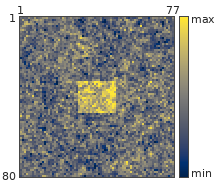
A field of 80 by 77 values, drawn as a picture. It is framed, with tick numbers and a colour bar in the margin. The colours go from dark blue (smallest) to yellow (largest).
Ninth with the highest average: centre. Mirror symmetry: none. Slope: none. Stripes: none. Odd patch: higher, in the centre.
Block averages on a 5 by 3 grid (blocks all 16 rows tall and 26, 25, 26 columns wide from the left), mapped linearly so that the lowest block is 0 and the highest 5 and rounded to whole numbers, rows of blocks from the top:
1 0 0 | 1 1 1 | 0 5 1 | 1 0 1 | 0 0 1
